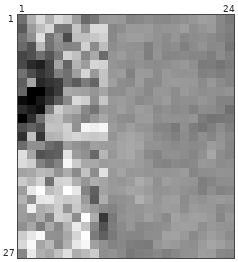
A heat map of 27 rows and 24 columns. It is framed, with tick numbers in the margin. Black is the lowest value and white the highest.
The distribution is heavy-tailed on both sides. No row or column stands out. A vertical seam about 40% of the way across splits the table, and the right part is calmer. The ninth with the highest average is the bottom left.
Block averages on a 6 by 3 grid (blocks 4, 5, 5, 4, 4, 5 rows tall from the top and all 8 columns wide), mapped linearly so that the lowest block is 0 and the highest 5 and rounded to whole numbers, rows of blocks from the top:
3 3 2 | 0 3 2 | 1 3 2 | 3 3 2 | 5 3 2 | 5 2 3
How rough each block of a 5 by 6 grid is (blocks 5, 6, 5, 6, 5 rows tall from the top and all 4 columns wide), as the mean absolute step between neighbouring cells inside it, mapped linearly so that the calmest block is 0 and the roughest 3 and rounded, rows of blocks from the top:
221000 / 221000 / 321000 / 221000 / 221000
